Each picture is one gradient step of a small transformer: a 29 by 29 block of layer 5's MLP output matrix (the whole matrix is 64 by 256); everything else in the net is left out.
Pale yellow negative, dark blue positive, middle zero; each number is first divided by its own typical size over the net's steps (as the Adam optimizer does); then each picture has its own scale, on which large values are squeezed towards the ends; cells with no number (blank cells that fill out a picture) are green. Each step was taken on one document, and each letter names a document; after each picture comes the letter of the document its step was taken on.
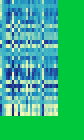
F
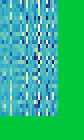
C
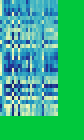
F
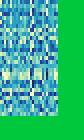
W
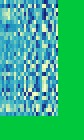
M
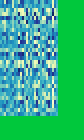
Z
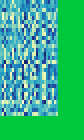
Z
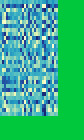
M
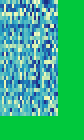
M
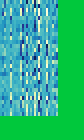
C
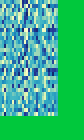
Z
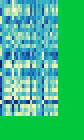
F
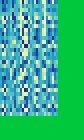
Z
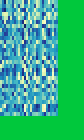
Z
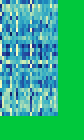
W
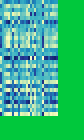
F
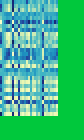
F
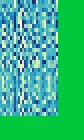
Z
